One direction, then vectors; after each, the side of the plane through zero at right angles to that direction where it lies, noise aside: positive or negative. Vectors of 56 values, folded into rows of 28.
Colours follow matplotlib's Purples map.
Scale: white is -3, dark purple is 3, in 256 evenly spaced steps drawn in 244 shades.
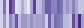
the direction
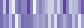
negative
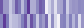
negative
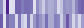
negative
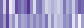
negative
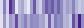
positive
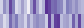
positive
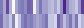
negative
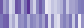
negative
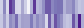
positive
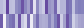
negative
